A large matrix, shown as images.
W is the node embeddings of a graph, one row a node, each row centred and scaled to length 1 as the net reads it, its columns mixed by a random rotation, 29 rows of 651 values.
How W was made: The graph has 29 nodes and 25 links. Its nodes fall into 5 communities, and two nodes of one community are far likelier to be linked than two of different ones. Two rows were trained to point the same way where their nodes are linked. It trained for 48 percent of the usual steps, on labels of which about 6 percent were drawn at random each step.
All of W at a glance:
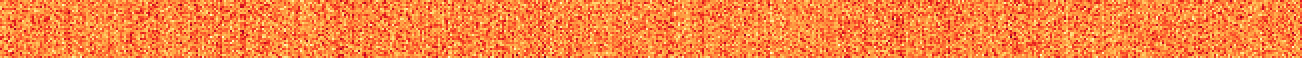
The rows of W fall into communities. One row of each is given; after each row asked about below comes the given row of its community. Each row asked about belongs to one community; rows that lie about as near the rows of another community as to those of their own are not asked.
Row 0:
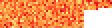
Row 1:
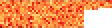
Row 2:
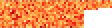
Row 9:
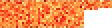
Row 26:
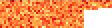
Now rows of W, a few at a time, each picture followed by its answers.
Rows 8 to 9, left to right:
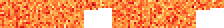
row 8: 9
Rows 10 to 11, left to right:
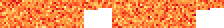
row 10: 26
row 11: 0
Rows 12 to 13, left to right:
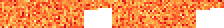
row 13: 1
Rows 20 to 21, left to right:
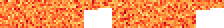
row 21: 2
